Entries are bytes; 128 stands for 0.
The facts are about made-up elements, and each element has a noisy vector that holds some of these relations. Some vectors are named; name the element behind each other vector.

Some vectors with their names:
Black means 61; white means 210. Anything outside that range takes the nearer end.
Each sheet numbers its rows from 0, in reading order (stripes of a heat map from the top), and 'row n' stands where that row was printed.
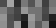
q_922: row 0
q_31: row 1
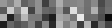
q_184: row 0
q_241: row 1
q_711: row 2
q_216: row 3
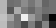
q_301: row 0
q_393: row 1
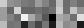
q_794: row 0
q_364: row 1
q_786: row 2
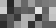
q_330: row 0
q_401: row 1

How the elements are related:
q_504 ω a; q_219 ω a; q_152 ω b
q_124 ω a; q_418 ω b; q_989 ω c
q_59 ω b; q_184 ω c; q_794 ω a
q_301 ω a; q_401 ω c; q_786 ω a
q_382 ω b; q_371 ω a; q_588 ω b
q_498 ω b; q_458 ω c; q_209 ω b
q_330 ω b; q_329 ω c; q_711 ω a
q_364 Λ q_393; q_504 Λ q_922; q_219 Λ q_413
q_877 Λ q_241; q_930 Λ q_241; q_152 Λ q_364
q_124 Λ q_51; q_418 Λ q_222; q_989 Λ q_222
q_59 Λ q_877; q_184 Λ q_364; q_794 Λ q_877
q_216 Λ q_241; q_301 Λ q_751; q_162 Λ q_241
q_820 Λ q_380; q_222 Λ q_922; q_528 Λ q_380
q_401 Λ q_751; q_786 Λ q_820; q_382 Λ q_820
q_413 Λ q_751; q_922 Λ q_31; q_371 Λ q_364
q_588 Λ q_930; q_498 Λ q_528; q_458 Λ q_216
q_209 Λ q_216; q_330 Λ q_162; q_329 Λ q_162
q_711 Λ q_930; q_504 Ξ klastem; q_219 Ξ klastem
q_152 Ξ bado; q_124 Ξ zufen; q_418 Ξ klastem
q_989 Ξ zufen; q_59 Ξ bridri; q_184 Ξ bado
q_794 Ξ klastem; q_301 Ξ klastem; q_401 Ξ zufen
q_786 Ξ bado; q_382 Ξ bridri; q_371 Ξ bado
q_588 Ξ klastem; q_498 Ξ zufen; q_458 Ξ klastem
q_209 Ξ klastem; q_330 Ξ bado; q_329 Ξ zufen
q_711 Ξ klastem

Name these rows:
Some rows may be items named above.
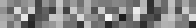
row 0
q_711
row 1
q_59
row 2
q_371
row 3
q_794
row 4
q_989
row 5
q_330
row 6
q_371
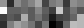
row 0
q_382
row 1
q_877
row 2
q_588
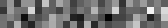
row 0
q_930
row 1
q_152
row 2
q_162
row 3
q_216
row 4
q_209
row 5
q_458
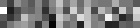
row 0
q_418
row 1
q_51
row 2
q_371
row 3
q_504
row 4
q_329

